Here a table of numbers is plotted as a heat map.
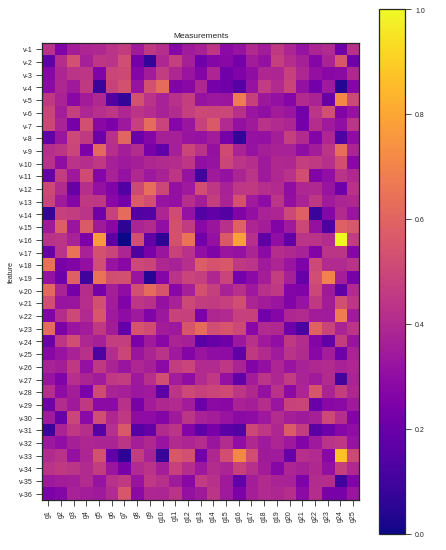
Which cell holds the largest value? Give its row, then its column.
v-16, g24
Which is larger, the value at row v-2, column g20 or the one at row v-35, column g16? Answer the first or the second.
the first
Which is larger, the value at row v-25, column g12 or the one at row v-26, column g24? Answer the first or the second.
the second
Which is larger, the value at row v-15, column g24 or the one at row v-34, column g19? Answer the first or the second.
the first
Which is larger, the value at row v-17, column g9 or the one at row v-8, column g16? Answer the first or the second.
the first
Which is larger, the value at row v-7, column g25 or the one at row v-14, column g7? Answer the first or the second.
the second
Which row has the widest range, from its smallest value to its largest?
v-16
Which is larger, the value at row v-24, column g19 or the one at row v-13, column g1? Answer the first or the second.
the second
